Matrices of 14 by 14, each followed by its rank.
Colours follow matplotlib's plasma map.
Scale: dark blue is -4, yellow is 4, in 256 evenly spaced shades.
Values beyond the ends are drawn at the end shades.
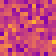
full rank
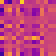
two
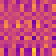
two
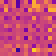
three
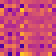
two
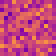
full rank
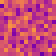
full rank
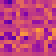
three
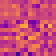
three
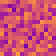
full rank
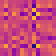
two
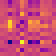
two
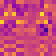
three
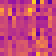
three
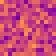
full rank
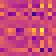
two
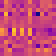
three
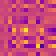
two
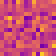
three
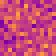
full rank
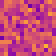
full rank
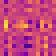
two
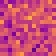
full rank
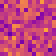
full rank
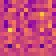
three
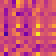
two
